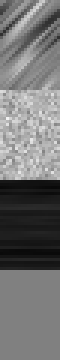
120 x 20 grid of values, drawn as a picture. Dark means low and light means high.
The table splits into 4 rows of 1 panel. Panel 1,1: middling, slanting up to the right, strong in contrast. Panel 2,1: high, fine-grained. Panel 3,1: very low, streaked across, faint in contrast. Panel 4,1: middling, flat.
